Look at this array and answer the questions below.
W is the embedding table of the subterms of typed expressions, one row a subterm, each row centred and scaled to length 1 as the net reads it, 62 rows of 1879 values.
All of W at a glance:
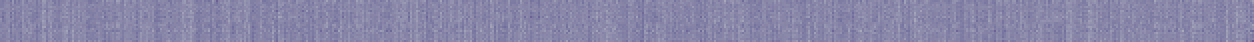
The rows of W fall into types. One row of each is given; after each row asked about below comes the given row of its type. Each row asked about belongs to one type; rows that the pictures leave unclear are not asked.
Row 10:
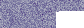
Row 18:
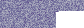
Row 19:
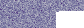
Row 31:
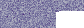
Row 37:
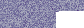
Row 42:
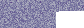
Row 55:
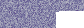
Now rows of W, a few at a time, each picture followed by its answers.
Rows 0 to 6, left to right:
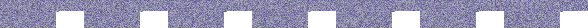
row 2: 18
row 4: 37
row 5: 18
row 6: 42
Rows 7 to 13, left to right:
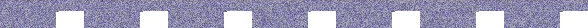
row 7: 18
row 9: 10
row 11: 31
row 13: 37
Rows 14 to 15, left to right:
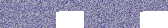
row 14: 19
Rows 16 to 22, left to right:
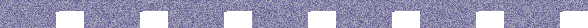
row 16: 55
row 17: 31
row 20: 37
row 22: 37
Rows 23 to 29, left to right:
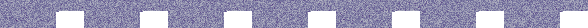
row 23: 10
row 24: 18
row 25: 18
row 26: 18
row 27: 31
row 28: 37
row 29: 37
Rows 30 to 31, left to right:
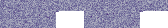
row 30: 19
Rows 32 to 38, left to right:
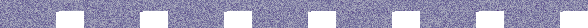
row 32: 31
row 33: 19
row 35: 55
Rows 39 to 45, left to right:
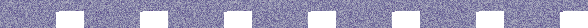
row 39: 55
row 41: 55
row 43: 42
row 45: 19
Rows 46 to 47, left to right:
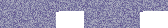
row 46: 42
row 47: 19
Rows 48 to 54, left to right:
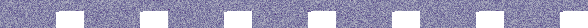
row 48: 55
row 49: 19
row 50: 55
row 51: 31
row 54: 19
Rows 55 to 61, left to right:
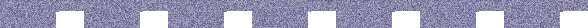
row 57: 37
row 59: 18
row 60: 55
